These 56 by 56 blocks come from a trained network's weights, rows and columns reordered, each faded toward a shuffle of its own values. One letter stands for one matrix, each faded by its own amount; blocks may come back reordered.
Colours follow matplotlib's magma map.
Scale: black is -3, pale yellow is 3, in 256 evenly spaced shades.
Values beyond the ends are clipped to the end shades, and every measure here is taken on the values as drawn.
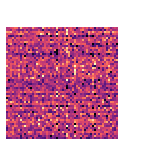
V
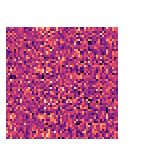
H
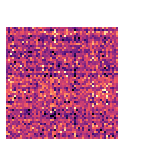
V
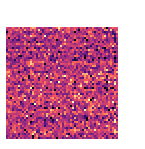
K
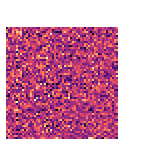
H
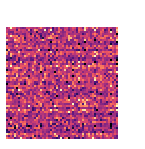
V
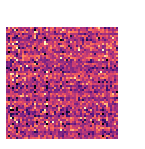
V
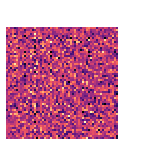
H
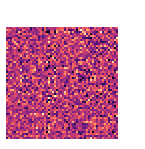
H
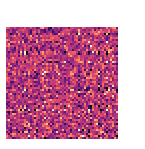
H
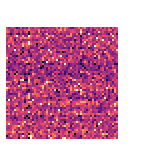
K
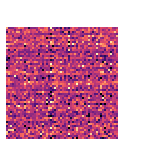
V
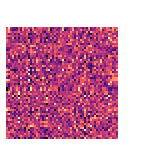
H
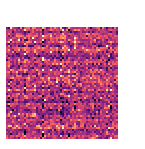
V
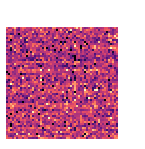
K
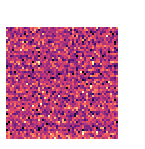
K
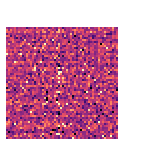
K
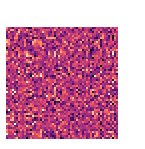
H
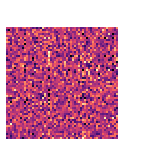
H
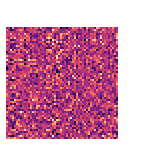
H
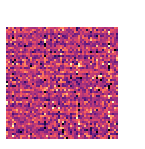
V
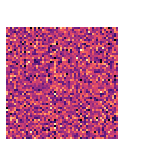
H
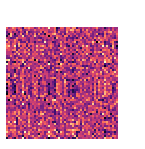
H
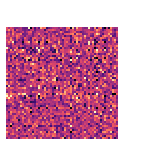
H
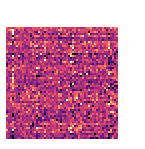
V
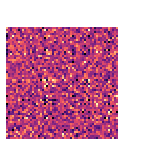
H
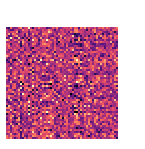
H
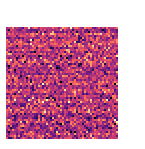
K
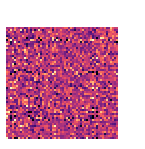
H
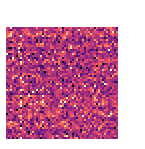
K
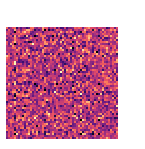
H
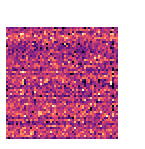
V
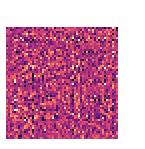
H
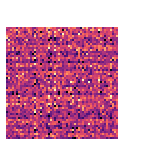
V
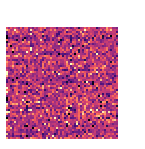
K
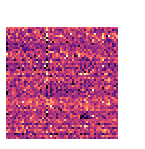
V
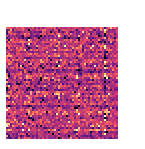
V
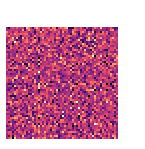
H
